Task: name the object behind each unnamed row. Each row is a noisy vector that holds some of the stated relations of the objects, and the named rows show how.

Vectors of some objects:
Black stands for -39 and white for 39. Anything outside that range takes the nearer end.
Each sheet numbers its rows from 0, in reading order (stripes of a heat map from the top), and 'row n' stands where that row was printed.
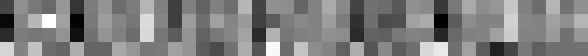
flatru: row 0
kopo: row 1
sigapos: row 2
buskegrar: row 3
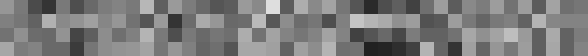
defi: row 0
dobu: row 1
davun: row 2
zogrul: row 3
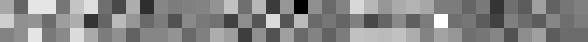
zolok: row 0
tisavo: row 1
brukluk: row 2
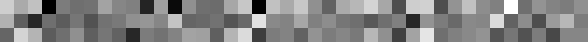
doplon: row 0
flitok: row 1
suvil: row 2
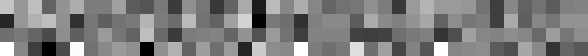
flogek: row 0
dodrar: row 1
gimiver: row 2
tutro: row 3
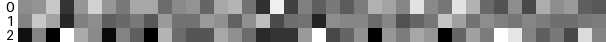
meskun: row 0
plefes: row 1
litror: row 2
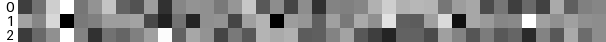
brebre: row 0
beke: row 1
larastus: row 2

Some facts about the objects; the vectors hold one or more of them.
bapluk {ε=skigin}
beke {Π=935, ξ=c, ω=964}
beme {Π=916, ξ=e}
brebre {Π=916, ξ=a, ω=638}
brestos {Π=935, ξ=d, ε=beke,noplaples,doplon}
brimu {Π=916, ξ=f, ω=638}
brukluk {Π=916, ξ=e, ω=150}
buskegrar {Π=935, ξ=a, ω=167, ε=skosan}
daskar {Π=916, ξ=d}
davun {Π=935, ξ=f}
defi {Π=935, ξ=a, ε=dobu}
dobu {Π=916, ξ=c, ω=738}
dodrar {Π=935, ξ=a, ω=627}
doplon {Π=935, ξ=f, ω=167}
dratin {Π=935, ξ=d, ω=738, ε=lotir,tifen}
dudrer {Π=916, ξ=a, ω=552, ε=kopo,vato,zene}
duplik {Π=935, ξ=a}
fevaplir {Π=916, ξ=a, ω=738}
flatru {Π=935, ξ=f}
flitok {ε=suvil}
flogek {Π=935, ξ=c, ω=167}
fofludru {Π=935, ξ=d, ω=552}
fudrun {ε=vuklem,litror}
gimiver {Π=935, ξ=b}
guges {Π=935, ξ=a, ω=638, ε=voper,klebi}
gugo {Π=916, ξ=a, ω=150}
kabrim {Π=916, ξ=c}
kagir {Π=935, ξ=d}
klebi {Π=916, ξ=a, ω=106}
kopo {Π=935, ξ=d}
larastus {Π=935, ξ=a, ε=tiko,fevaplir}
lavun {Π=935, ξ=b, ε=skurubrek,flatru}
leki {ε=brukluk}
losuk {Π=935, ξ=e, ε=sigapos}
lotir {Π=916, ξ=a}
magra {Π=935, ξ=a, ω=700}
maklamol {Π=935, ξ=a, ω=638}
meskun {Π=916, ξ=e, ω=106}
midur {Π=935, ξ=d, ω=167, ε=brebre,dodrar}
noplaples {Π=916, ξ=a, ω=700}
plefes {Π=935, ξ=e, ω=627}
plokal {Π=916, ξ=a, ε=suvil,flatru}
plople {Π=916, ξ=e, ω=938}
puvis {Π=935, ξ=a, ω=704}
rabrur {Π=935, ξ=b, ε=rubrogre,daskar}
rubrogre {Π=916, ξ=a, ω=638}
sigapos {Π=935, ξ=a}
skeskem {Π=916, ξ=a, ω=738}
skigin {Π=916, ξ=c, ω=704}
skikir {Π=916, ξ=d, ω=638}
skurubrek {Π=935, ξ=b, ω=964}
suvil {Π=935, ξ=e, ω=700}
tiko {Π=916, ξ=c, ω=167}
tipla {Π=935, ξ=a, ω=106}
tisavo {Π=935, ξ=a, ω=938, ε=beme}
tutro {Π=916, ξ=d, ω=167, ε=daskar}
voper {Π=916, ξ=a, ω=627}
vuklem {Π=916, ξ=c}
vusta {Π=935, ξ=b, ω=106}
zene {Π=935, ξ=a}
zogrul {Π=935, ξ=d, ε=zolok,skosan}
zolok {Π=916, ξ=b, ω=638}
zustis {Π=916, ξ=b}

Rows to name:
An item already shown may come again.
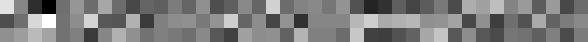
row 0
rabrur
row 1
brebre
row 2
dratin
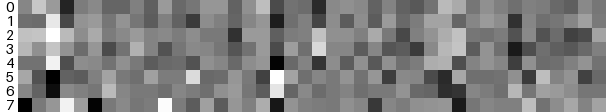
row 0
plefes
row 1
skurubrek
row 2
fofludru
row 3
midur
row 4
skurubrek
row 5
plokal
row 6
kabrim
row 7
zene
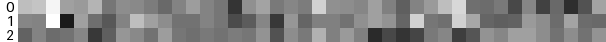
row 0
fofludru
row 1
tipla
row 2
kagir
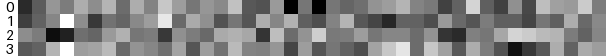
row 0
skigin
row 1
larastus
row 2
daskar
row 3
tiko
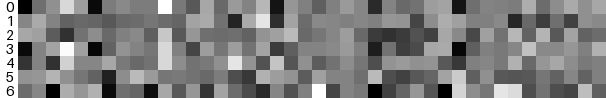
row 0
zene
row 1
magra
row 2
losuk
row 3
kopo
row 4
beme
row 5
dratin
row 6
fudrun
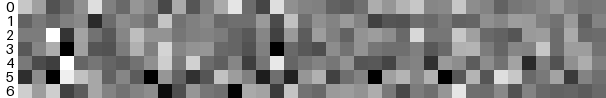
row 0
plople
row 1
duplik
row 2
tipla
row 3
puvis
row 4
bapluk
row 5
vuklem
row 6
guges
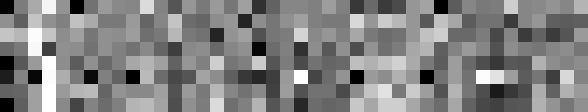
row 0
kopo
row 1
gugo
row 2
fofludru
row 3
skurubrek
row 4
fevaplir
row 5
litror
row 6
tiko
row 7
fevaplir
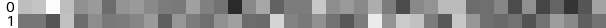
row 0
fofludru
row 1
skeskem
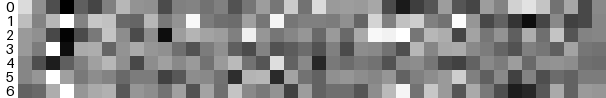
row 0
brestos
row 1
dudrer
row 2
noplaples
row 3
vusta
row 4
zustis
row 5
maklamol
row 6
tiko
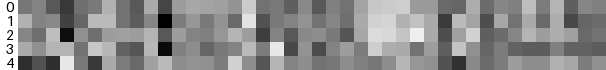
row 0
voper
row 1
rubrogre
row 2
klebi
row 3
brimu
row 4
lotir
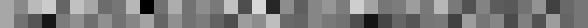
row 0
skikir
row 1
lavun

